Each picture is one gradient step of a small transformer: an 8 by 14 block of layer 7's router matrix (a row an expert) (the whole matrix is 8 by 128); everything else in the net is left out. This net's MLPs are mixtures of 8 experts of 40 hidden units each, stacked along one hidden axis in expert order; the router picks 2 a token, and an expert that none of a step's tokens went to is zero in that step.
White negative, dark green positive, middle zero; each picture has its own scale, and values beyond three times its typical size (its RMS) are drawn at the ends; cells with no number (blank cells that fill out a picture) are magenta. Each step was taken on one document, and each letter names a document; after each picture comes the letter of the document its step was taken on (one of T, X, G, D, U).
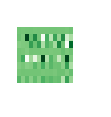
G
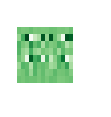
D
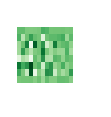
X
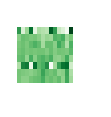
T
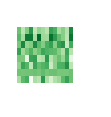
D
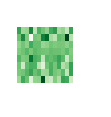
D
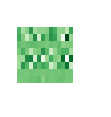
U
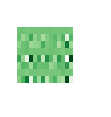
G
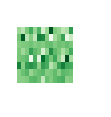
D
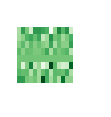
T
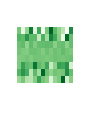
T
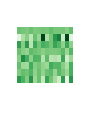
G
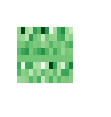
X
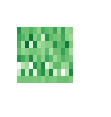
X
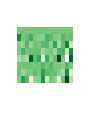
G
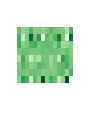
G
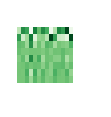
D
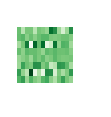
X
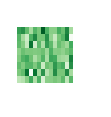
U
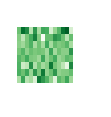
T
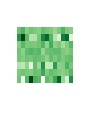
X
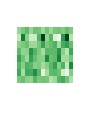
G
